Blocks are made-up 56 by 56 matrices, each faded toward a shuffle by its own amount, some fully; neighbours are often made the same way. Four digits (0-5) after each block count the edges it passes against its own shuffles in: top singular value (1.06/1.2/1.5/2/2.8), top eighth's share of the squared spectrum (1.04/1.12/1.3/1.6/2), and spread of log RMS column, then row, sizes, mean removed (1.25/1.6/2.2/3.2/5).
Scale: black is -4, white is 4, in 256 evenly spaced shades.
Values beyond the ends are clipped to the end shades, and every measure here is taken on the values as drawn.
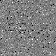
3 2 0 1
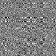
4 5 2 3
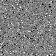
0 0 0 0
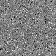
2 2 0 0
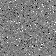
0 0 0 0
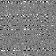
4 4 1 3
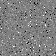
2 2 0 0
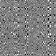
4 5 3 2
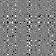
4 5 3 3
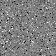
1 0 0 0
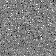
1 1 0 0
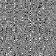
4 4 2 1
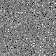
2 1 1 0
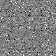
3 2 1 1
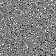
0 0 0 0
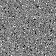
0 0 0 0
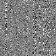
2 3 3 0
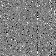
2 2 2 0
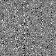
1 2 2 0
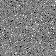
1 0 0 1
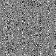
1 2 3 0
